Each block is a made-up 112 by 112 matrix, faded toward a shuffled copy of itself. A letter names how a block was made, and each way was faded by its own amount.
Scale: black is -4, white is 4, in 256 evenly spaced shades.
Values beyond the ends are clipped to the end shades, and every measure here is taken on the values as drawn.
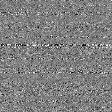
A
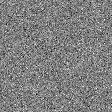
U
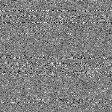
A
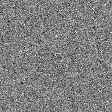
U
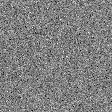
U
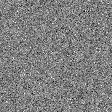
U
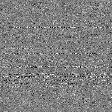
A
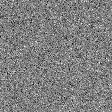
U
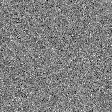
U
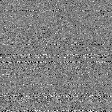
A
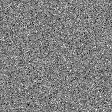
U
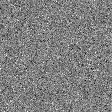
U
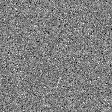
U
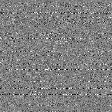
A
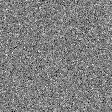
U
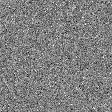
U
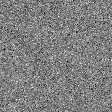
U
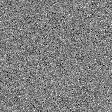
U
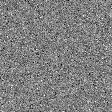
U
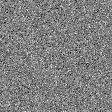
U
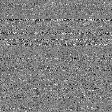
A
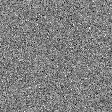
U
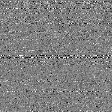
A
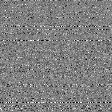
A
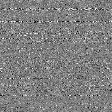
A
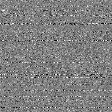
A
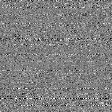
A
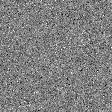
U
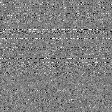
A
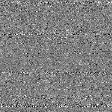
A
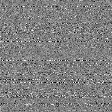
A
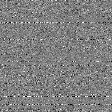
A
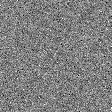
U
